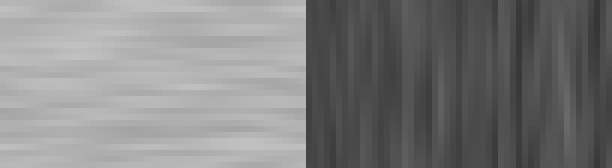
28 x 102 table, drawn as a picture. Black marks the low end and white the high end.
The table splits into one row of 2 panels. Panel 1,1: high, streaked across, faint in contrast. Panel 1,2: low, streaked downward, faint in contrast.
